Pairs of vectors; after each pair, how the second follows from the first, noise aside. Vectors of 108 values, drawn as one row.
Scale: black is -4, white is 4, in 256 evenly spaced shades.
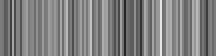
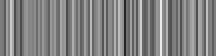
sign-scrambled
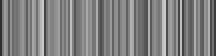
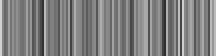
negated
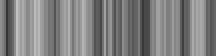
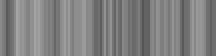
shrunk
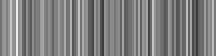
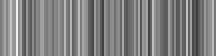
copied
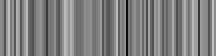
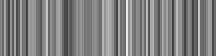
negated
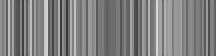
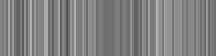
shrunk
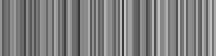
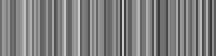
negated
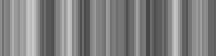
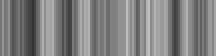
negated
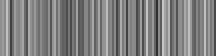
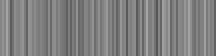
shrunk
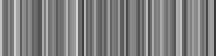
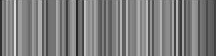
sign-scrambled
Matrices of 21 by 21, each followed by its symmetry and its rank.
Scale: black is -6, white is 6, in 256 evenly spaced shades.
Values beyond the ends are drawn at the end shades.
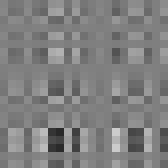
neither, rank one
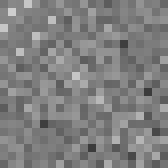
symmetric, full rank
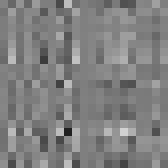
neither, rank two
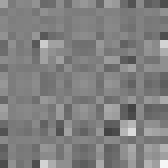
symmetric, rank two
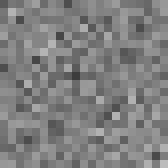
symmetric, full rank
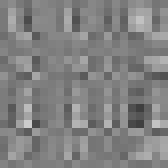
neither, rank two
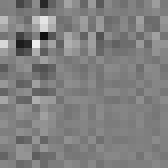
antisymmetric, rank two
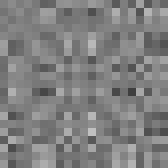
antisymmetric, rank two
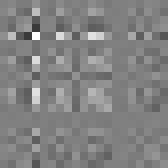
symmetric, rank two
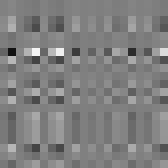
neither, rank one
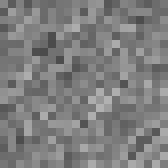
symmetric, full rank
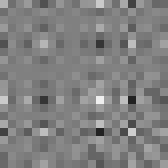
symmetric, rank two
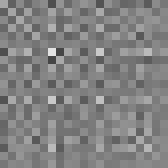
symmetric, rank three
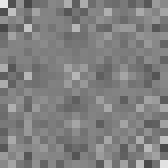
symmetric, rank three
